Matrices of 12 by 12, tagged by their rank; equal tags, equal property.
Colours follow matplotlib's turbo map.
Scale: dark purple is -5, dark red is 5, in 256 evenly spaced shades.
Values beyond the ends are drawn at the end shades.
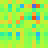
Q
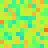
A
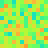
A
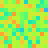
A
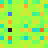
Q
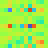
Q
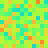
A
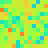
A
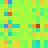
Q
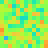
A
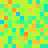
A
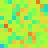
A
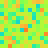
A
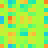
Q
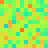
A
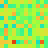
Q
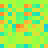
Q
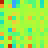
Q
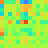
Q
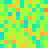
A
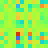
Q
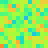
A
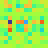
Q
